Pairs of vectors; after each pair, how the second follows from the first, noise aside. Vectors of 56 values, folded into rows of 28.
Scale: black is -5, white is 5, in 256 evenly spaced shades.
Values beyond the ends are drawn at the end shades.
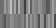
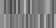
negated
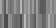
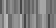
negated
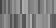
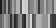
scaled up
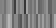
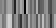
scaled up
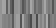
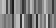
scaled up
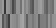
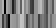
scaled up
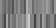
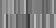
negated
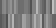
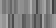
negated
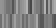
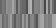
negated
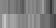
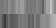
negated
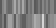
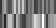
scaled up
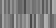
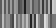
scaled up
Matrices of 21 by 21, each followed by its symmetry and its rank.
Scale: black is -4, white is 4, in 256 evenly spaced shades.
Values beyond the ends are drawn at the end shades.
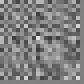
symmetric, rank two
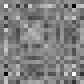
symmetric, rank three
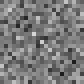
symmetric, full rank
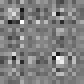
symmetric, rank two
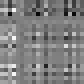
antisymmetric, rank two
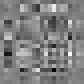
antisymmetric, rank two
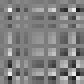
symmetric, rank one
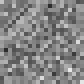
symmetric, full rank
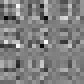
antisymmetric, rank two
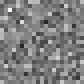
symmetric, full rank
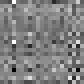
neither, rank three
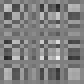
symmetric, rank one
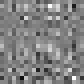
neither, rank three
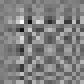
symmetric, rank two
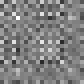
symmetric, rank three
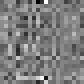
neither, rank three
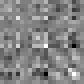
symmetric, rank three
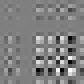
symmetric, rank one
